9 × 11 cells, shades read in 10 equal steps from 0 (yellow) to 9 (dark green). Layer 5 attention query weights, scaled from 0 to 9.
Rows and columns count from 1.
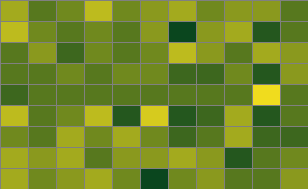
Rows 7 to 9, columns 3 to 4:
3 5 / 3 6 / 4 3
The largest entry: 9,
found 2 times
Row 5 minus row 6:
5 0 1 4 -2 5 -2 -1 3 -8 0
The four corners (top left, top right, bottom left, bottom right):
3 6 3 4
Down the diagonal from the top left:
3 5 7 6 6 1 7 4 6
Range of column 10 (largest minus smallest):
8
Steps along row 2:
up up down up down up down down up down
